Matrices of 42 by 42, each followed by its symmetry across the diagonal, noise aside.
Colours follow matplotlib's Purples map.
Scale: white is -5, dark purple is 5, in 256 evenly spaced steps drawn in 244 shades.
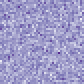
neither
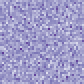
neither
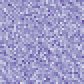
antisymmetric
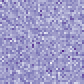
antisymmetric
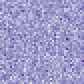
neither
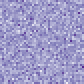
antisymmetric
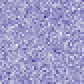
antisymmetric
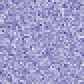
neither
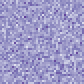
antisymmetric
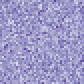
neither
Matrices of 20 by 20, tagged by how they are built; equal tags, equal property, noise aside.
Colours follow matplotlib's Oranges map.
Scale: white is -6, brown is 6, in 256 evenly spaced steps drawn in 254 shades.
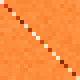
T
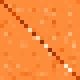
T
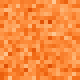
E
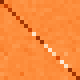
T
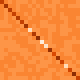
T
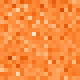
E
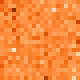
E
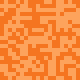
E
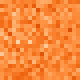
E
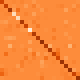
T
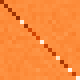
T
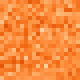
E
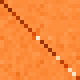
T
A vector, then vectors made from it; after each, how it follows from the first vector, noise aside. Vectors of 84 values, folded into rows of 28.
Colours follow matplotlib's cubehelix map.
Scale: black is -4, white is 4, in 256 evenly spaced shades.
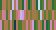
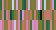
sign-scrambled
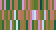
reversed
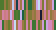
sign-scrambled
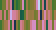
sign-scrambled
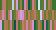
copied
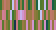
copied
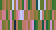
copied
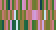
reversed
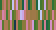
copied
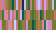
sign-scrambled
